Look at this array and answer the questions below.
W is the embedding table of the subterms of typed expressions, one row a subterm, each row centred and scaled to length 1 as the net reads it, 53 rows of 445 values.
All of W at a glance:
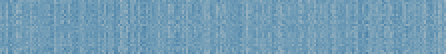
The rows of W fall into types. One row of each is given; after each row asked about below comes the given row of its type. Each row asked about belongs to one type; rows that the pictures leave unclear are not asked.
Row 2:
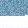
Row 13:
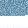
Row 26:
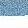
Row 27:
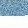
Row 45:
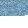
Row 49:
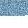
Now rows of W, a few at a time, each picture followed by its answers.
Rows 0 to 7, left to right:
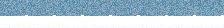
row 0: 45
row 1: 26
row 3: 45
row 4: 26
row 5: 49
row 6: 49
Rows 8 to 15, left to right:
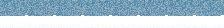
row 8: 2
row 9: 49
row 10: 49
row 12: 49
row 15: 2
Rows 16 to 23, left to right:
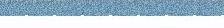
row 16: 13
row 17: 13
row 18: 13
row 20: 49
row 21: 45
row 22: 27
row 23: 49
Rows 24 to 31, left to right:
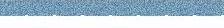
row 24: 13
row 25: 2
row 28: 26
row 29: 13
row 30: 26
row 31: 27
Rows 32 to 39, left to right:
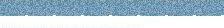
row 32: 27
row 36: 49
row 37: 27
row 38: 45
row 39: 13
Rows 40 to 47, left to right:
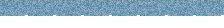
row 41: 45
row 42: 27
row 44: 45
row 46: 27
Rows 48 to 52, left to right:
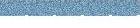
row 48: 13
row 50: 13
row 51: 2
